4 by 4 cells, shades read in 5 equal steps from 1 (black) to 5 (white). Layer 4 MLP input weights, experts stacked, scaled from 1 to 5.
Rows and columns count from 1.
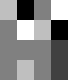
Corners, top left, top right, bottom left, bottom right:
4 5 3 2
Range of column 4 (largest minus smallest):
4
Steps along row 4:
up down down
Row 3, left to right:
3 3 3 2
